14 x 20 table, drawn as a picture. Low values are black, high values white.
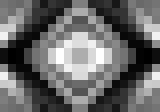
Ninth with the highest average: centre. Seam: none. Mirror symmetry: left to right and top to bottom.
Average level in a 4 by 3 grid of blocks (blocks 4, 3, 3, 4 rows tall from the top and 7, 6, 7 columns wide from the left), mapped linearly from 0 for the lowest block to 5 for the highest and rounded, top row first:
010 | 050 | 050 | 010
